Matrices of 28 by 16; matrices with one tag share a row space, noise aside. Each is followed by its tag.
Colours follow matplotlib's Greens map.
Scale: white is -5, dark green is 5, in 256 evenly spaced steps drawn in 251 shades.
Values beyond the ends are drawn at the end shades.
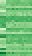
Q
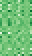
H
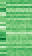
Q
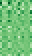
H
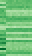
Q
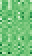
H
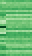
Q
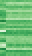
Q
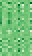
H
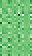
H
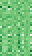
H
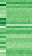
Q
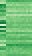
Q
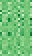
H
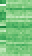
Q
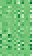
H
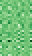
H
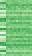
Q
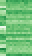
Q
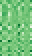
H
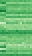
Q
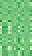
H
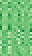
H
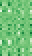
H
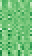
H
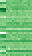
Q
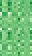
H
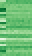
Q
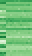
Q
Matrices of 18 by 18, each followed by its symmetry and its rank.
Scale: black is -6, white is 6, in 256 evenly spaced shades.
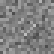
symmetric, full rank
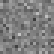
antisymmetric, full rank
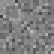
symmetric, full rank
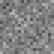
symmetric, full rank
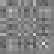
symmetric, rank three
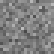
neither, full rank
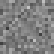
antisymmetric, full rank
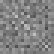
symmetric, rank three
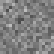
symmetric, full rank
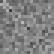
symmetric, full rank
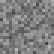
neither, full rank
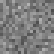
neither, full rank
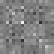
symmetric, rank three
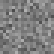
antisymmetric, full rank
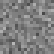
antisymmetric, full rank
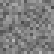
neither, full rank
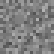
antisymmetric, full rank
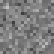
symmetric, full rank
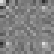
symmetric, rank three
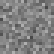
neither, full rank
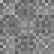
symmetric, rank three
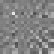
symmetric, rank three
